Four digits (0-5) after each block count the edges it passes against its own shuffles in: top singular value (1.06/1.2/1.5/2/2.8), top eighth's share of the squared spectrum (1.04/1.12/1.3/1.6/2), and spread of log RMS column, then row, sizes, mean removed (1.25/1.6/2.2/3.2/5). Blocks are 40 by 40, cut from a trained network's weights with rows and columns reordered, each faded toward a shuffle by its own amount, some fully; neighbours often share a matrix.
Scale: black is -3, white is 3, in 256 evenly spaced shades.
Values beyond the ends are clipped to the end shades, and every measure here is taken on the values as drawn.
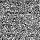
1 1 0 0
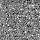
0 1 0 0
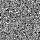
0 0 0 0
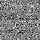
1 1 0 0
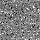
0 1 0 0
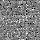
1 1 1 0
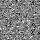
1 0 0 0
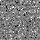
1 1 0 0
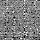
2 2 2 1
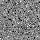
0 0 0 0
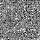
1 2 1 0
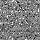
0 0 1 0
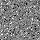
0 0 0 0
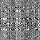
3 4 0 3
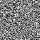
2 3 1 0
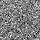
1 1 0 0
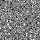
0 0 0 0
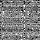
3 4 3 1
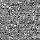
2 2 2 0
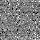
1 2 1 0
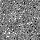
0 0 0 0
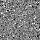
0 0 0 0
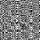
4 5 3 1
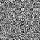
3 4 2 1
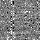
2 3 2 0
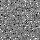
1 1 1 0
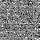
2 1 0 0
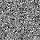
1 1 0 0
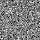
2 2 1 0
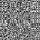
3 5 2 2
